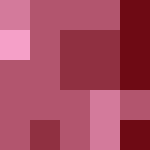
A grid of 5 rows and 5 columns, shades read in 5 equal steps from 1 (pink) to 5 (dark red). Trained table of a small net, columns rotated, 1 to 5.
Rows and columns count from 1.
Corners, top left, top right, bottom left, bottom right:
2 5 3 5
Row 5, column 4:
2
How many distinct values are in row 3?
3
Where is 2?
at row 1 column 1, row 4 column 4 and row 5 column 4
